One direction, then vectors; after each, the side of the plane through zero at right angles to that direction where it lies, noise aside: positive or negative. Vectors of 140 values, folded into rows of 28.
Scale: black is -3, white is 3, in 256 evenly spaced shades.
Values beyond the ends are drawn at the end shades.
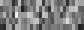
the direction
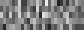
positive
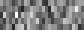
positive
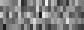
positive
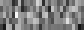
positive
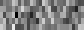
negative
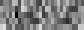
negative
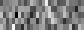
negative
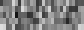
negative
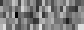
negative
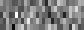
positive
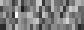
positive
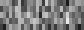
positive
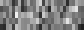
positive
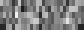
positive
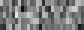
positive
